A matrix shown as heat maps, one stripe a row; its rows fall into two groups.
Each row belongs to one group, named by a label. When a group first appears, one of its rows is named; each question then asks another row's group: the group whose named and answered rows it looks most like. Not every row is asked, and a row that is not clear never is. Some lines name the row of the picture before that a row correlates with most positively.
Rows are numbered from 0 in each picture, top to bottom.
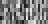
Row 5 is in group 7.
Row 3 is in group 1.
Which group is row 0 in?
1
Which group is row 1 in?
1
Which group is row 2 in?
1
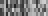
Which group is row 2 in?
1
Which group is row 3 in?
7
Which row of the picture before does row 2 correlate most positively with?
2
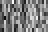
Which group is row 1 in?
7
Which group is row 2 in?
7
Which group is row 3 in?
1
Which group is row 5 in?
1
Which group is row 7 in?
1
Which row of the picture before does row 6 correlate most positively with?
0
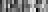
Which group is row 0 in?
7
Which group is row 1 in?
7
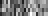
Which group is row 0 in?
7
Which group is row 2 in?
1
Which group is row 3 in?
7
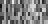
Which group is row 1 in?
7
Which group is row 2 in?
7
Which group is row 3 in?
1
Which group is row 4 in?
1
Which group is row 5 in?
7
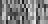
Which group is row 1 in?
1
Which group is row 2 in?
7
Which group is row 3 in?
7
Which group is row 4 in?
7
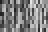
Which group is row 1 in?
7
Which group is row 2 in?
1
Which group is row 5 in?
1
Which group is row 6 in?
1
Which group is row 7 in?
1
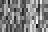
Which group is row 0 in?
1
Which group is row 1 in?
1
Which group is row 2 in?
7
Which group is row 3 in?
1
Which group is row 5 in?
1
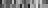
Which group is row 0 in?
1
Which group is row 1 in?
1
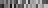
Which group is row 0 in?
1
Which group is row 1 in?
7
